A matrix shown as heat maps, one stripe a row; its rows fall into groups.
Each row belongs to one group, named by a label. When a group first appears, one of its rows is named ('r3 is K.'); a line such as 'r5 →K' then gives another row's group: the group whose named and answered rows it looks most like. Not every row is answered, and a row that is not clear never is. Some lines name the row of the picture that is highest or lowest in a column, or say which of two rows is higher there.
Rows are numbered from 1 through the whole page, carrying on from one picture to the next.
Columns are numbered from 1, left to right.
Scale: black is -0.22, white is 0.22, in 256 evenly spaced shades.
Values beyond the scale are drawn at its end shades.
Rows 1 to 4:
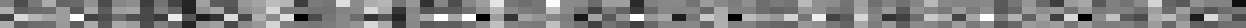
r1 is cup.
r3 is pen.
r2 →cup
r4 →cup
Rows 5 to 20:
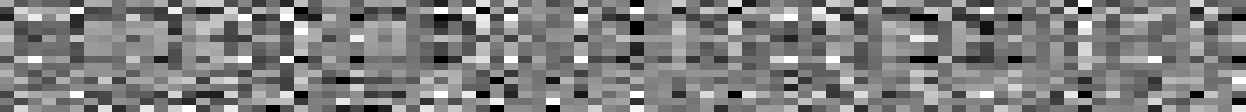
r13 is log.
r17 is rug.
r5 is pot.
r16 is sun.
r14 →pot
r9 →pot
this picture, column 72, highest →20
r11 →pot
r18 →pen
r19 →cup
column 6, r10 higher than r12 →Yes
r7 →log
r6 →pen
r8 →pot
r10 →rug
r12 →pot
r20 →sun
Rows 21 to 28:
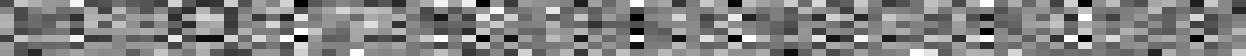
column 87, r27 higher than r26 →No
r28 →rug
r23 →pot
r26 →pen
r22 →cup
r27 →pot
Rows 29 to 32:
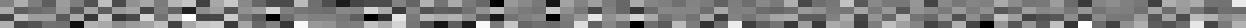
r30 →cup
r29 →sun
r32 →pot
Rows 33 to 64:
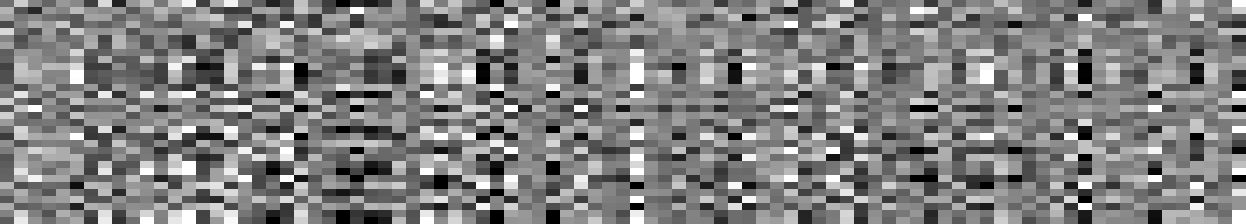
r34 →rug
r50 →pot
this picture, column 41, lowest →48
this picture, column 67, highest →34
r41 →sun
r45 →cup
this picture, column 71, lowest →59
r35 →pot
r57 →sun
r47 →rug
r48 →log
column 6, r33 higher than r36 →Yes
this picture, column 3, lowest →34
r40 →pen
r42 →pen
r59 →pot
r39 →cup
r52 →pen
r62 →pot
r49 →rug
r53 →cup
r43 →pen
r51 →sun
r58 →log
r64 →sun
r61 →pen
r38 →cup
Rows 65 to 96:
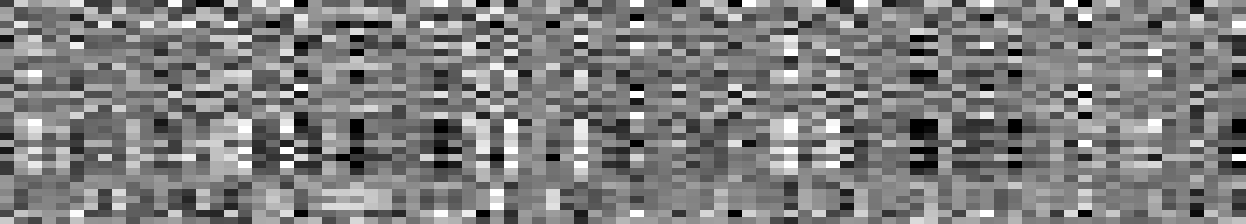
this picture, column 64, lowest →65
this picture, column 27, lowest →68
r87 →sun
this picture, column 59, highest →65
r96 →rug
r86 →log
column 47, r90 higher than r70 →Yes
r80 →cup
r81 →pen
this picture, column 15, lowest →65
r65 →pen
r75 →log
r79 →pot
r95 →pen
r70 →log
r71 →pen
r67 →pot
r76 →log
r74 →cup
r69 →rug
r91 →rug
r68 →sun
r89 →log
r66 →cup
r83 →log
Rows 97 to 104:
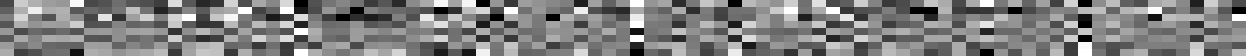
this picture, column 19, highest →102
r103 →pot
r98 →log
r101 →pot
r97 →pen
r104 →pot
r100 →pen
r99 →sun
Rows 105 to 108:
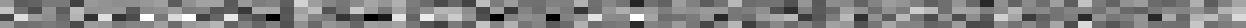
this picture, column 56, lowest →106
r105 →pot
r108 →pot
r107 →sun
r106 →rug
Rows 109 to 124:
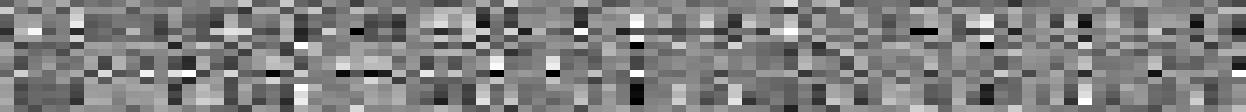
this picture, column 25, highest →118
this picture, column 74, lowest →119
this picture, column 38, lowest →113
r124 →rug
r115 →pot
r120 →cup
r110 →rug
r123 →pot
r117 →cup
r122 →pot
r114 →pen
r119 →sun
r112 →pen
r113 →log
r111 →pen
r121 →pot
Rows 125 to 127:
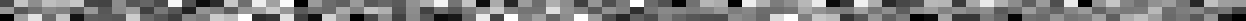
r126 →cup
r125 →pen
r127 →log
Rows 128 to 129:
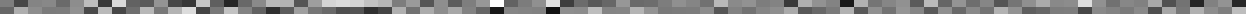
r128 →cup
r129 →sun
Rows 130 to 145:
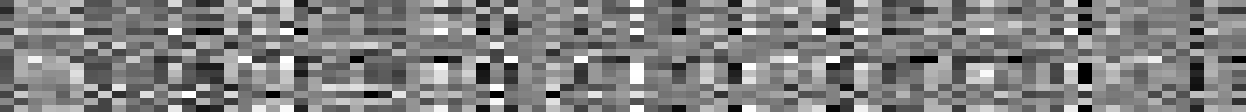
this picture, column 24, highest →142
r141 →pen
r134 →pen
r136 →cup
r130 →pen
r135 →pot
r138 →log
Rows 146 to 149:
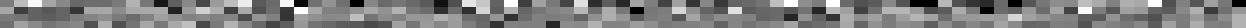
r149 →sun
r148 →rug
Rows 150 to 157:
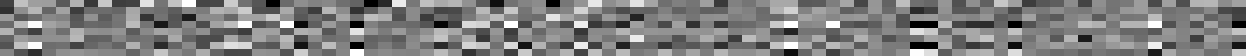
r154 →rug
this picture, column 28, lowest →150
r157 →rug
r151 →log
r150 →sun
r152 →cup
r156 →log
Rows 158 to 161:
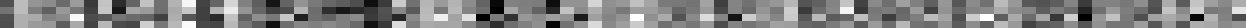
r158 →sun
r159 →sun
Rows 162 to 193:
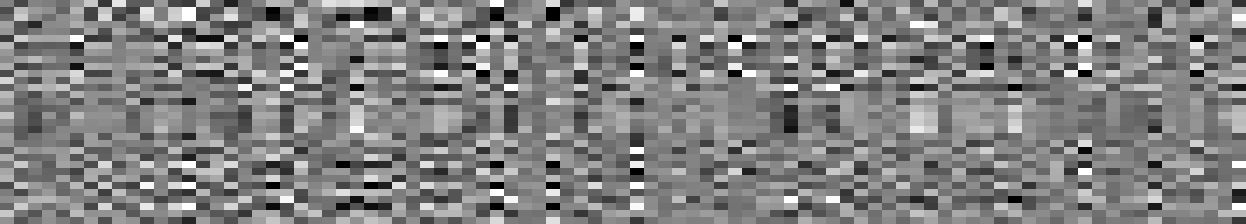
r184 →cup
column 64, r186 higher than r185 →Yes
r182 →pot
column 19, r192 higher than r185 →Yes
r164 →sun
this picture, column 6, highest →167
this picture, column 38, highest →165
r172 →pen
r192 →rug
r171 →pot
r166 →cup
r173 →rug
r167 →pen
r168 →pot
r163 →sun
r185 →sun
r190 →log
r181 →cup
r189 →cup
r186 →pot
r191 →sun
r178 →rug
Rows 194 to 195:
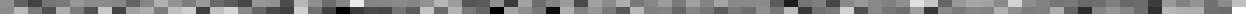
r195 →sun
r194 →rug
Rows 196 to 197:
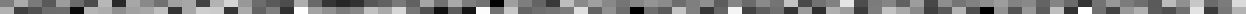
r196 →sun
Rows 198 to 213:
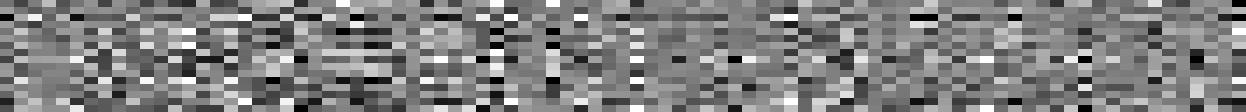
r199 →rug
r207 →cup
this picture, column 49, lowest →206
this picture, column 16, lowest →206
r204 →sun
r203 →rug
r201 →rug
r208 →cup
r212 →log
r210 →pot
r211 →sun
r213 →pen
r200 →log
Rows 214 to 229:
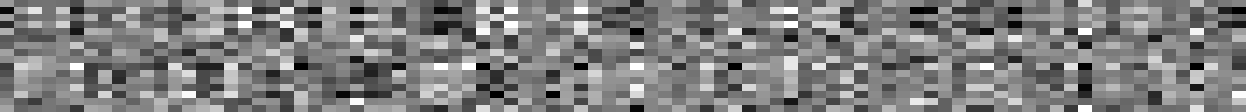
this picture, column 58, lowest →227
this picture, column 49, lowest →223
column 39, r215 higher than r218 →Yes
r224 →sun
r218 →pot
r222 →log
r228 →rug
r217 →log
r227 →sun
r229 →pot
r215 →log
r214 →pot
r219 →rug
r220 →pen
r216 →cup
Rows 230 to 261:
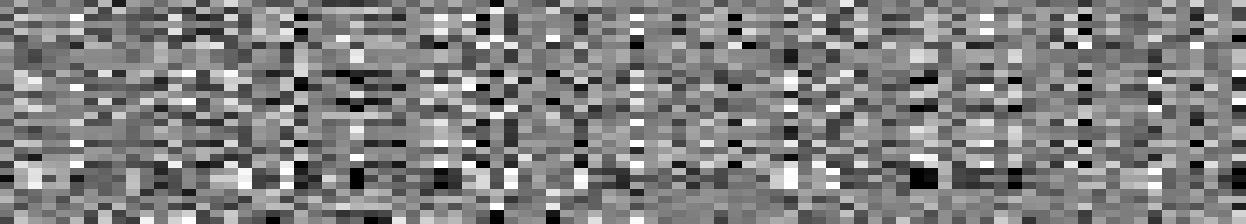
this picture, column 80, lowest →236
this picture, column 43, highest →261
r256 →log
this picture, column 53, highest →236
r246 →cup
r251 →pot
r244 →sun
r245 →log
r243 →rug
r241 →log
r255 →log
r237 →rug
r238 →rug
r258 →rug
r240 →sun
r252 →rug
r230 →sun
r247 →pen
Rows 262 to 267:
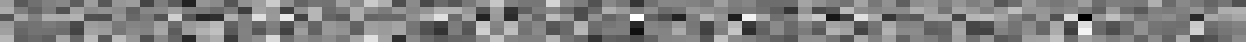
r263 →rug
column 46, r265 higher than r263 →No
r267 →cup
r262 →cup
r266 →pot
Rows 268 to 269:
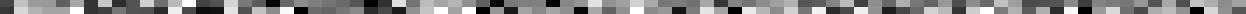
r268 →sun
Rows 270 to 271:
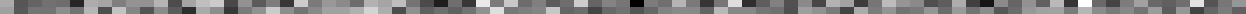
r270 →pot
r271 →cup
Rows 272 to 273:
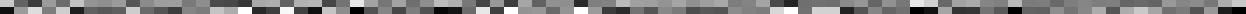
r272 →rug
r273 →log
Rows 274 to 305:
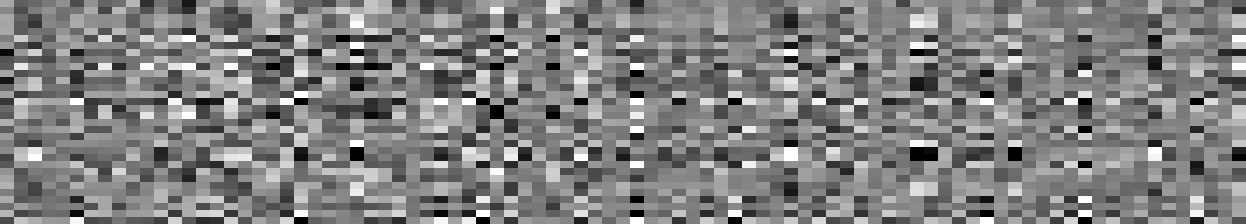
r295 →log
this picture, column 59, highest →288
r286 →log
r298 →cup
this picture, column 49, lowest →288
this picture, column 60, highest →295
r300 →rug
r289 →sun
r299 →cup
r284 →pot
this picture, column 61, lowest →298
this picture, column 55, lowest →296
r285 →log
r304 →pot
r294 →rug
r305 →pen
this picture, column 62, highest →288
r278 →cup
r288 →pen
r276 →rug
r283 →sun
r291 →rug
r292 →pen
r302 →pot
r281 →log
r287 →pot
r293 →pot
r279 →sun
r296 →log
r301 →rug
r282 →rug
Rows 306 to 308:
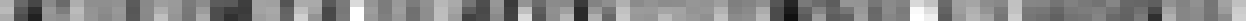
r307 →rug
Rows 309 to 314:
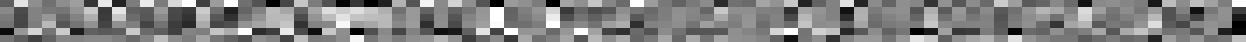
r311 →cup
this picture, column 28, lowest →309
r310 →cup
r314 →rug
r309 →sun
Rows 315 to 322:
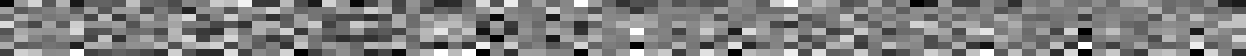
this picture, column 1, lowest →315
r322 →pen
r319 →pen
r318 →rug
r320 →sun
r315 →log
